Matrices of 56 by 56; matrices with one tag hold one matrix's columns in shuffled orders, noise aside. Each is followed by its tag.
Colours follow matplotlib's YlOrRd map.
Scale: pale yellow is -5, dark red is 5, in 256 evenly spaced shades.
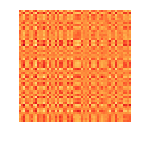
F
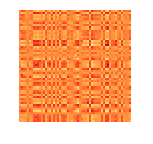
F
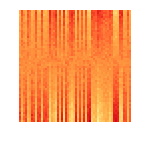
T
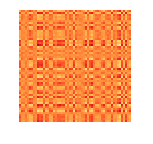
F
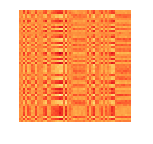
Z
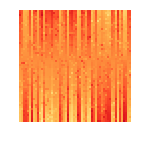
T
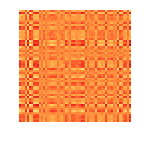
F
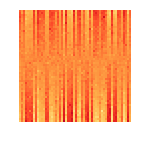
T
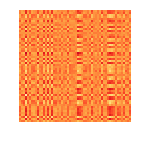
Z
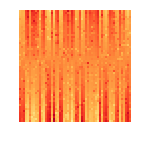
T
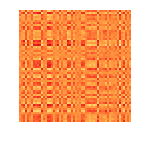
F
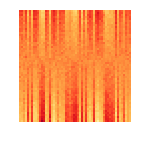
T
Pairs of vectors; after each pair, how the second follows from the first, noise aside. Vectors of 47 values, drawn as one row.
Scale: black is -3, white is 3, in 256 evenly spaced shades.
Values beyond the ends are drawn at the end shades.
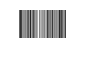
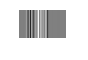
partly zeroed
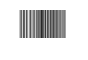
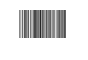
shuffled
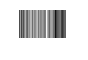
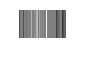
partly zeroed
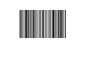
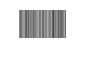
shrunk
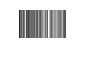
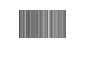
shrunk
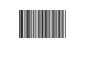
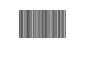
shrunk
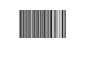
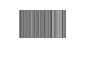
shrunk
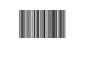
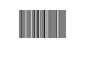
partly zeroed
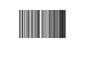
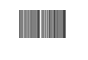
partly zeroed
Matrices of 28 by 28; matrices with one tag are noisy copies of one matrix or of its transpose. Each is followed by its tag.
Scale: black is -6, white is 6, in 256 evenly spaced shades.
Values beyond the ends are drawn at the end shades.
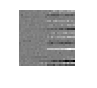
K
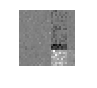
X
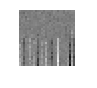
K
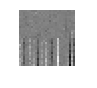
K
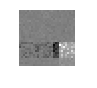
X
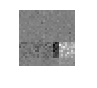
X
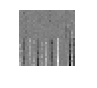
K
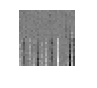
K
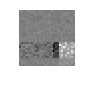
X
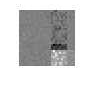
X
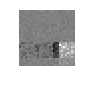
X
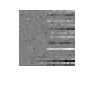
K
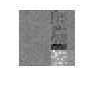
X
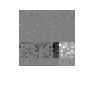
X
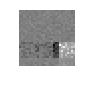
X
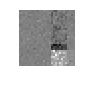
X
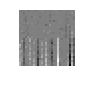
K
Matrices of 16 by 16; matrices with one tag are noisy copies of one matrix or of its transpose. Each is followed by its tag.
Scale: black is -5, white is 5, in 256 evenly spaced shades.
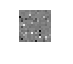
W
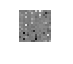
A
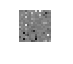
A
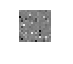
W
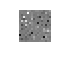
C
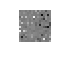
A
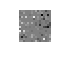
A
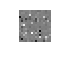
W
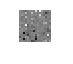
A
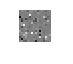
W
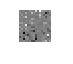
A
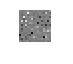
C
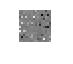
A
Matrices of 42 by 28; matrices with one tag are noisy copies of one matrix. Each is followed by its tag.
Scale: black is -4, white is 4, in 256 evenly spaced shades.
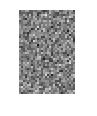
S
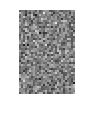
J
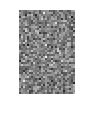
J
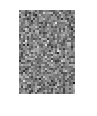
J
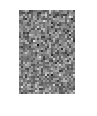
S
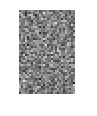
J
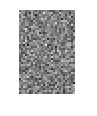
J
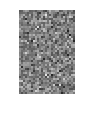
S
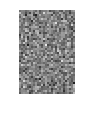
J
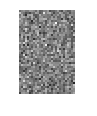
J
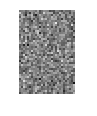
J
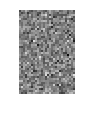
S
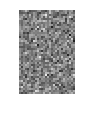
S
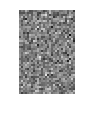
S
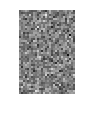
S
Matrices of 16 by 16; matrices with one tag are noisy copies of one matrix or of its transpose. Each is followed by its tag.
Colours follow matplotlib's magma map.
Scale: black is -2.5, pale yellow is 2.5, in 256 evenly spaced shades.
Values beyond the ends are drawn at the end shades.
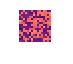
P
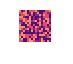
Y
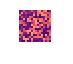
P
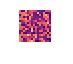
Y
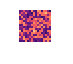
P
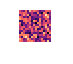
Y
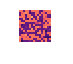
Y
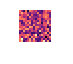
Y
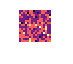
P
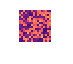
P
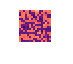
Y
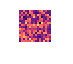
P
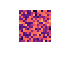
P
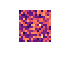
P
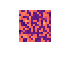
Y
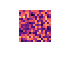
Y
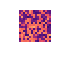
P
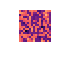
Y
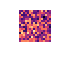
P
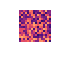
P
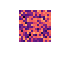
P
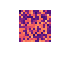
P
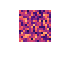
Y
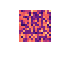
Y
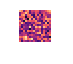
Y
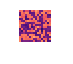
Y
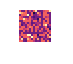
Y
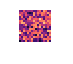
P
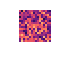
P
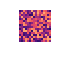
P
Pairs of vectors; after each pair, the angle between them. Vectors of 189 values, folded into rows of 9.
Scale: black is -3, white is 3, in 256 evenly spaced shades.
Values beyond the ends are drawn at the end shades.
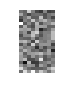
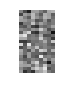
partly opposed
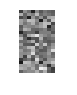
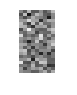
orthogonal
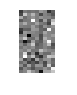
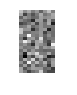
nearly opposite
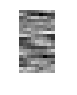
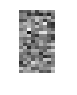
partly aligned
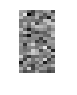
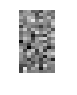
orthogonal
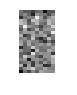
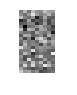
nearly opposite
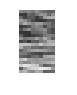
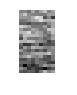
nearly opposite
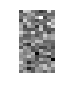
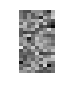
partly opposed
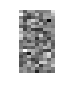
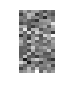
partly opposed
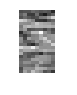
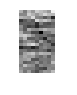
nearly opposite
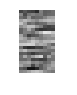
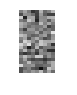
partly aligned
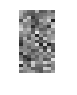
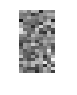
partly aligned
